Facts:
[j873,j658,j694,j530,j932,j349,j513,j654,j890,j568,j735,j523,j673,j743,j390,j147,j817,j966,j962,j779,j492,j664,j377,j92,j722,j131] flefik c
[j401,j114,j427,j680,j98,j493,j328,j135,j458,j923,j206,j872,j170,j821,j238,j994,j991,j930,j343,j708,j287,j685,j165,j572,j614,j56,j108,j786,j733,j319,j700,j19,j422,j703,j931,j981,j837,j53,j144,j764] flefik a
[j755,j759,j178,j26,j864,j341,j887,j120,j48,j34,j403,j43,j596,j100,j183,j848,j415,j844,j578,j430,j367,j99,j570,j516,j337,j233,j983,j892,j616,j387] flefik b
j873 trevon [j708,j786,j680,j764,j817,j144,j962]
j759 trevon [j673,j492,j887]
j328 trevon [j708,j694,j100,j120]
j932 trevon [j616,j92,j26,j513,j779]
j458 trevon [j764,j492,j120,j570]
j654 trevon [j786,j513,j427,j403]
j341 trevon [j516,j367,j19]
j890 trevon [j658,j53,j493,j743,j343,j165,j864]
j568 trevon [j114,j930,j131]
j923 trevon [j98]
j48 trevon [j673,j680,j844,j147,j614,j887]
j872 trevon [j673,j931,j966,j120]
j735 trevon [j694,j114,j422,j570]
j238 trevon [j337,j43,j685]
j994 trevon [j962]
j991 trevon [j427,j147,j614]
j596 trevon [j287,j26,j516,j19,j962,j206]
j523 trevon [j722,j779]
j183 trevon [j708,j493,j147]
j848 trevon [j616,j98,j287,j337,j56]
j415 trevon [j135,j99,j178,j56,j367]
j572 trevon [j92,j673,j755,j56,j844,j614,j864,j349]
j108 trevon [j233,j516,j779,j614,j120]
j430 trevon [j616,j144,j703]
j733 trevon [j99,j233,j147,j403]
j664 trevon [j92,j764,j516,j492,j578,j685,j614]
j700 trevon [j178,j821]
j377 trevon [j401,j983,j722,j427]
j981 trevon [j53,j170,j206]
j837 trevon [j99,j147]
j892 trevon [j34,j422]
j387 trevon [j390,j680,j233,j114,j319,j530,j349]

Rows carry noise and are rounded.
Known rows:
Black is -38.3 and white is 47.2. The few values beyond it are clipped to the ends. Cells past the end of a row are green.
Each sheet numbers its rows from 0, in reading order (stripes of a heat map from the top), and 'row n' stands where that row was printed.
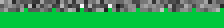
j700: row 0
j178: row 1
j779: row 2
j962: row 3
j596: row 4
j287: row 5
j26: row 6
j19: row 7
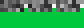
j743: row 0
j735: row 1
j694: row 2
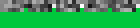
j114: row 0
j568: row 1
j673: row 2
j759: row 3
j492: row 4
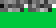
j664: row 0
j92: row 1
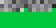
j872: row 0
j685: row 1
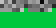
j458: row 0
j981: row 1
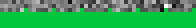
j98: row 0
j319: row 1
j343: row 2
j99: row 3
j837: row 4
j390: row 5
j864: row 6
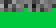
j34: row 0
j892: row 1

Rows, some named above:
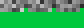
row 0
j328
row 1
j994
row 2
j401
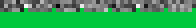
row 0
j817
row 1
j99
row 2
j664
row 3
j287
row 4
j523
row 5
j415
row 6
j764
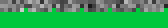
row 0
j98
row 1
j991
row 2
j516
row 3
j430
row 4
j403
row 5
j685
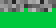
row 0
j493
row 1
j572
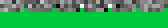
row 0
j991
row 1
j233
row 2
j654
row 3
j147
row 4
j848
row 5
j680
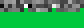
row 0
j873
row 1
j664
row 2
j367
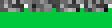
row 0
j966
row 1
j341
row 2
j492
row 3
j722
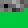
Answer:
j387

